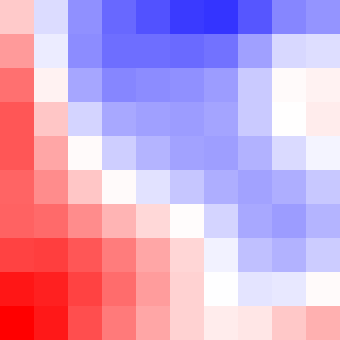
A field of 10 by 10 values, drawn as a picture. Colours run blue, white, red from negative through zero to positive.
The halves do not mirror each other. There is an overall slope up to the bottom left. The ninth with the lowest average is the top middle. The ninth with the highest average is the bottom left. There are no regular stripes. The top left is the roughest part. On average the colour sits 50% of the way up the scale.
